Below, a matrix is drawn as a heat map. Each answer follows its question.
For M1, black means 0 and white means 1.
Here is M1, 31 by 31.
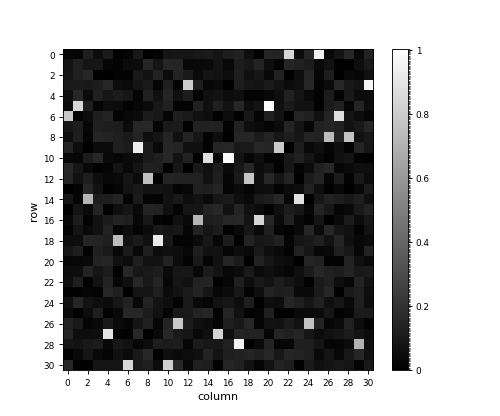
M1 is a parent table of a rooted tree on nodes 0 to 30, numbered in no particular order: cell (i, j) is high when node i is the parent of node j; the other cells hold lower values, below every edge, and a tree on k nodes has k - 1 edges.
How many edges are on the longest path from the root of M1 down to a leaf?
4
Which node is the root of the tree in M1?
3
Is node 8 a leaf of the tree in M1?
no
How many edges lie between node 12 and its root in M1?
1
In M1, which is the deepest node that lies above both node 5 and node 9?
18
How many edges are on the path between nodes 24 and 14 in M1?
7
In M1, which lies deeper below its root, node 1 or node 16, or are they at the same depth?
node 1
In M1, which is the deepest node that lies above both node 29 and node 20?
12
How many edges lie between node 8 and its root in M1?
2
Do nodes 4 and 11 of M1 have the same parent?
no
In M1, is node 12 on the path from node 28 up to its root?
yes
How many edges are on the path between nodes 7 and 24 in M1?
6
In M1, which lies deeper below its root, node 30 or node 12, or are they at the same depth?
the same depth
